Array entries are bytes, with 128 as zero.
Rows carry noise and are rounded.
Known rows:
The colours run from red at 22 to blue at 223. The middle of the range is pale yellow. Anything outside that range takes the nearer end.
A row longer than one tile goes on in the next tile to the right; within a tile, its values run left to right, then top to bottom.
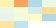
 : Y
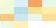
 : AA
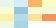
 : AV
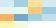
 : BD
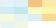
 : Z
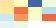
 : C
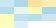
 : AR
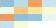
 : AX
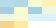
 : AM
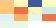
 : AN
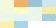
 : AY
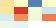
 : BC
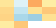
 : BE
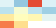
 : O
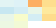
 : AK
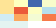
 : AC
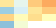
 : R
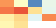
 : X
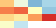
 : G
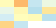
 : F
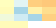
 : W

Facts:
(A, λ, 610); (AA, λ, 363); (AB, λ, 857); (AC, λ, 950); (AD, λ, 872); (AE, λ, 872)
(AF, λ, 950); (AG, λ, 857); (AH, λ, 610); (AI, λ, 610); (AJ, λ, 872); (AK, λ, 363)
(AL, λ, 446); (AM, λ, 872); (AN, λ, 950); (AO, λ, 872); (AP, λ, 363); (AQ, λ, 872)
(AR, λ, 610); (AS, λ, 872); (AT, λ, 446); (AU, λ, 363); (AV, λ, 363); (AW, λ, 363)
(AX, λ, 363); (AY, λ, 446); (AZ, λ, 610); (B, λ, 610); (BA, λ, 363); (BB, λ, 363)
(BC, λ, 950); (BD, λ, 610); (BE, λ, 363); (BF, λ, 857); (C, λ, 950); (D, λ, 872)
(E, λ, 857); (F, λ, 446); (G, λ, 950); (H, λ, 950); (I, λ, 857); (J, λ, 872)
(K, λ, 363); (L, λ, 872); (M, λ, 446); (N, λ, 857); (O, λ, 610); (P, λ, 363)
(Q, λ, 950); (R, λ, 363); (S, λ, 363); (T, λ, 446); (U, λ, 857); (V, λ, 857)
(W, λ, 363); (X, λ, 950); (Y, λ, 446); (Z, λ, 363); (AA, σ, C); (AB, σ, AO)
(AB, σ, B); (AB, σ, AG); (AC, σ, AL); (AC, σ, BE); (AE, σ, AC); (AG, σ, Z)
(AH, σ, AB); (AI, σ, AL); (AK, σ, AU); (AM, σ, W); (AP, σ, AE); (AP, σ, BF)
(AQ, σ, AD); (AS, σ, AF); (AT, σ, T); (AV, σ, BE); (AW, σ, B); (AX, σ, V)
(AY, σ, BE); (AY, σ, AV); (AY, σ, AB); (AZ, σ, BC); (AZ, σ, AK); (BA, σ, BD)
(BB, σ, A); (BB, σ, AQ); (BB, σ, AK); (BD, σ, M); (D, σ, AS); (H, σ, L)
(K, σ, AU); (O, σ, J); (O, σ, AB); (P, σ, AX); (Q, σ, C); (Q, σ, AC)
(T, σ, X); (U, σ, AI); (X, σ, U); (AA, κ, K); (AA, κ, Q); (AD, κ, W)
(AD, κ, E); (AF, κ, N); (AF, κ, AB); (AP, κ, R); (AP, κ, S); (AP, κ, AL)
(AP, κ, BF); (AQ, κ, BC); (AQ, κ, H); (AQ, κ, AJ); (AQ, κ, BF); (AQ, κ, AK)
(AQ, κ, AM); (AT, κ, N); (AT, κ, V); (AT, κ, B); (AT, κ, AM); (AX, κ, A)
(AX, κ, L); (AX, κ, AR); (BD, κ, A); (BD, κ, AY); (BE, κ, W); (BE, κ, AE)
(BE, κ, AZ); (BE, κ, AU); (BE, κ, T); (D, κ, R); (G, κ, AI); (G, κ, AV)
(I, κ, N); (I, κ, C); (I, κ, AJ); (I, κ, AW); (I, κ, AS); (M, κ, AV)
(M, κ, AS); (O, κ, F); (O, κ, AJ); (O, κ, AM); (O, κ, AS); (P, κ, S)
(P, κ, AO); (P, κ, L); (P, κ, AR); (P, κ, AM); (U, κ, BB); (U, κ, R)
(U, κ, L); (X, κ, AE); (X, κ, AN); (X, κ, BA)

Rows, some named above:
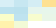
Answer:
J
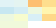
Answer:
AK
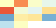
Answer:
E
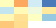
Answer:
AT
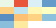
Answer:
N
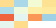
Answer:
D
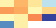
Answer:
U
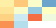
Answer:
M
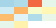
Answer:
P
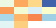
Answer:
I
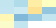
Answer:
A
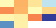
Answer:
U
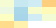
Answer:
AE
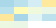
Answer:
L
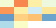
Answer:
BF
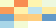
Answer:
BF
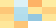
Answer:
BE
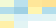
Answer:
AH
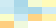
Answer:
AS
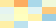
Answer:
AL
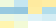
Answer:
B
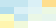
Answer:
AO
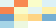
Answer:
AG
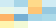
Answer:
BD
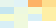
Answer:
S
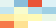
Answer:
O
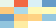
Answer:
N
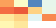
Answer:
X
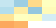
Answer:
AQ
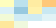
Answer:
AZ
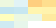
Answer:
BB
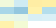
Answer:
B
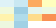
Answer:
AV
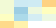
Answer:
AE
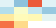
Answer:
O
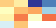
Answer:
AF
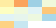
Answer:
T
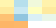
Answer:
AD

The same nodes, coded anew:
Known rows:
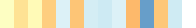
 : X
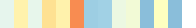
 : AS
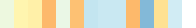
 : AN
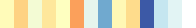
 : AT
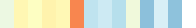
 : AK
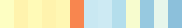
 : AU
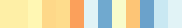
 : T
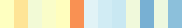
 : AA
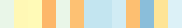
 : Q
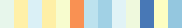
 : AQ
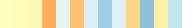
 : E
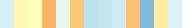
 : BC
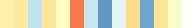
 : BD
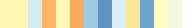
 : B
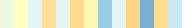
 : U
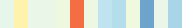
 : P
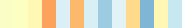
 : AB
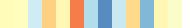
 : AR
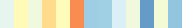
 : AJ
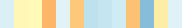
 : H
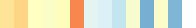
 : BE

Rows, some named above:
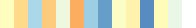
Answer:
O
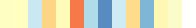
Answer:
AR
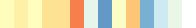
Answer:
AY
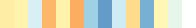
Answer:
AZ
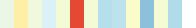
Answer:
AX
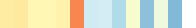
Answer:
W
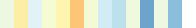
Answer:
AP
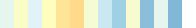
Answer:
R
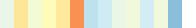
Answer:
AV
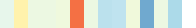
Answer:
P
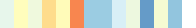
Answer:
AJ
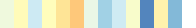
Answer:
D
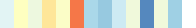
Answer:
AM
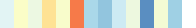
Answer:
AM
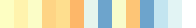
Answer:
AL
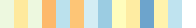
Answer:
I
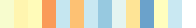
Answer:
N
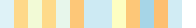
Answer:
G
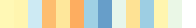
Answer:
AI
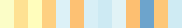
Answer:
X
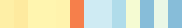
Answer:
W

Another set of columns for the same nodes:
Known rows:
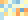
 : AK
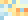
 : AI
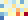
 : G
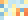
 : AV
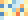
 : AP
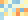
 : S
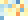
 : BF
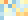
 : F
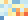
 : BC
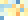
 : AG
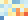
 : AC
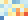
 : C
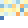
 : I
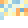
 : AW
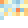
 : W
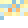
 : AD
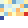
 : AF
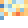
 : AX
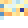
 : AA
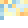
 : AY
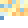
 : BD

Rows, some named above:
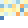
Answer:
I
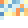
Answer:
R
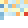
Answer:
M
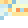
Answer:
AZ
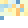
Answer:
E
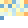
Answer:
AT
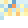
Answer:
AJ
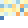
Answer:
I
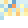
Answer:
AJ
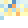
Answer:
AM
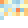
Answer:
W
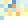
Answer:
AM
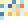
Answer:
D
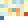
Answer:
X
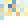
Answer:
AQ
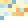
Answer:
AR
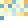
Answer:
AT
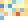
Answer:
P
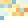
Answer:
A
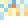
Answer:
AS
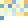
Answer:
AT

